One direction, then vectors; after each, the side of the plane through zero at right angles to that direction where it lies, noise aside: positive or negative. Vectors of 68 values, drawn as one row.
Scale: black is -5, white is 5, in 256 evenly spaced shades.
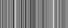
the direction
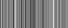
positive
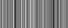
negative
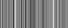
positive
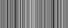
negative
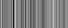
positive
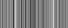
positive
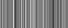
negative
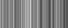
negative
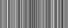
positive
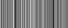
negative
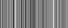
positive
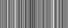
positive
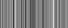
positive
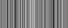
negative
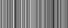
negative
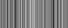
negative
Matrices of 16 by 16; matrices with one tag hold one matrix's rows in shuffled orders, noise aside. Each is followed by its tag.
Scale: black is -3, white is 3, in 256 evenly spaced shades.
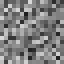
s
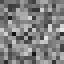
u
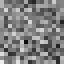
s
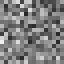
s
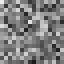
s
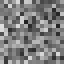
s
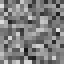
s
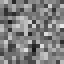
u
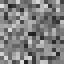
s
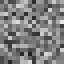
u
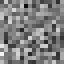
s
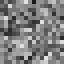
u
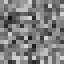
u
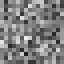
s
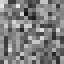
s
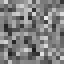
u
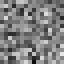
u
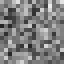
u
